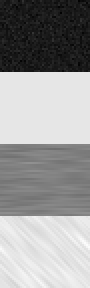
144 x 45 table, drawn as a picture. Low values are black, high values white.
It is made of 4 by 1 panels. Panel 1,1: very low, fine-grained, faint in contrast. Panel 2,1: very high, flat. Panel 3,1: middling, streaked across, faint in contrast. Panel 4,1: very high, slanting down to the right, faint in contrast.
